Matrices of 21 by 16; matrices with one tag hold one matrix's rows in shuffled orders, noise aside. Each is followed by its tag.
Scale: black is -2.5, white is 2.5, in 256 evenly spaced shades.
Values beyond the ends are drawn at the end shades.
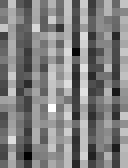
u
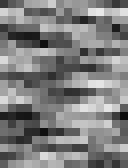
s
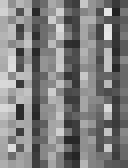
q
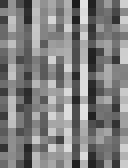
u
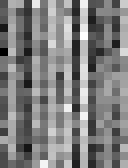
u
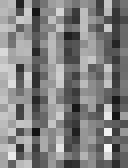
q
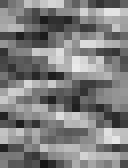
s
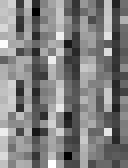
q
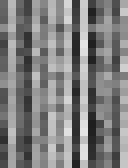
u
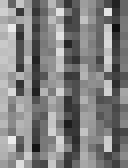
q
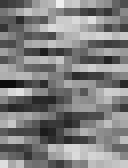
s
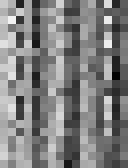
q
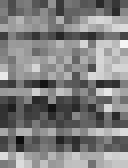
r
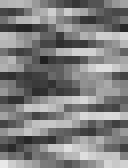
s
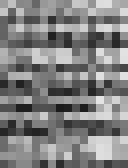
r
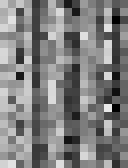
q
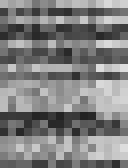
r
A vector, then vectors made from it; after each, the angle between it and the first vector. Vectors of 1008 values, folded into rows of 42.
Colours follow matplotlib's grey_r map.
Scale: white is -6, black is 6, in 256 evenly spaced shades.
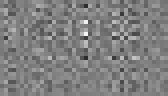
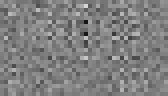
nearly opposite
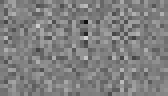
nearly opposite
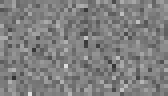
partly opposed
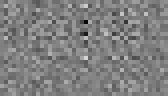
nearly opposite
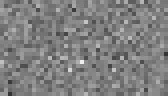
partly aligned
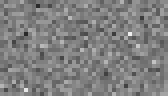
partly opposed
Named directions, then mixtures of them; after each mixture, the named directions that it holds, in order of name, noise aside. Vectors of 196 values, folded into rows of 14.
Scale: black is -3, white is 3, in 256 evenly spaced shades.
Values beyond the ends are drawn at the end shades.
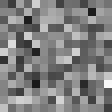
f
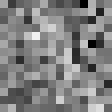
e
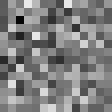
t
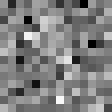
e, f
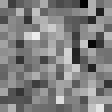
e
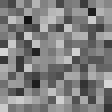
f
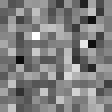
e, t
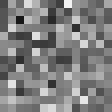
t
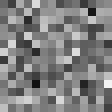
f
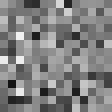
f, t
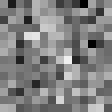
e, f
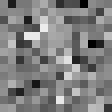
e, f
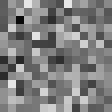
t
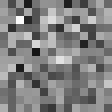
f, t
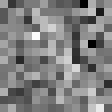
e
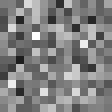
e, t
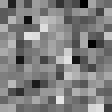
e, f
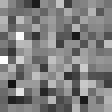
f, t
